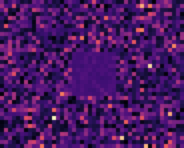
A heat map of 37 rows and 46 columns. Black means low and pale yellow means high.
Average level on the scale: 20%. Odd patch: calmer, in the centre. Stripes: none. Grain: fine.
